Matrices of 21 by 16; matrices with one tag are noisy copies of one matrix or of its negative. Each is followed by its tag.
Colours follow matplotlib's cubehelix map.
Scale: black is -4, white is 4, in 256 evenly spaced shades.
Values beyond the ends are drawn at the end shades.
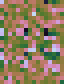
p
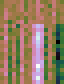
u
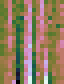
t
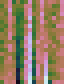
t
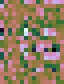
p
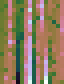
t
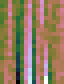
t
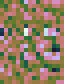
p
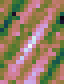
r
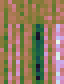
u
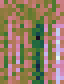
u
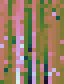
t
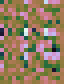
p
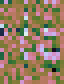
p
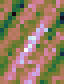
r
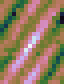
r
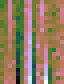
t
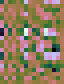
p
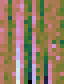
t
